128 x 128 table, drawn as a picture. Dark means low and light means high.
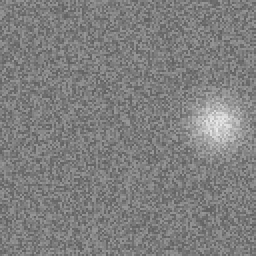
No row or column stands out. There are no regular stripes. One bump rises in the middle right. The middle right is the ninth with the highest average.
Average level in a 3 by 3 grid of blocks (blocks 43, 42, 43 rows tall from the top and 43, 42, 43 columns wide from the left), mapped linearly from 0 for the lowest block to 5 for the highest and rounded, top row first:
000
005
000
